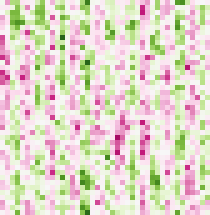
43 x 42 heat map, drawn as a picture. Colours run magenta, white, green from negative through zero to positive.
No overall slope runs across the table. No row or column stands out. Streaks run downward. Stripes running up and down repeat 9 times from left to right. On average the colour sits 50% of the way up the scale.
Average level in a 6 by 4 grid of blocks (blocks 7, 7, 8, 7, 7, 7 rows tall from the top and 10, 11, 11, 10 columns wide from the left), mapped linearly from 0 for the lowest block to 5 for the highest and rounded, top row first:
5343 | 2232 | 1232 | 2203 | 3333 | 3342
